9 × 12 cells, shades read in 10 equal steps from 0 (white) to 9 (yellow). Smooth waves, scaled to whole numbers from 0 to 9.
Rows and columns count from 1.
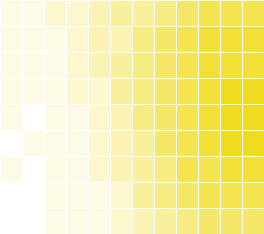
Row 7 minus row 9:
1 0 0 0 1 1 1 1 2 1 2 2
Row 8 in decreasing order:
7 7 7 6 5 4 2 1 1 1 0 0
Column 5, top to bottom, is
3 3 3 2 2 2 2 1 1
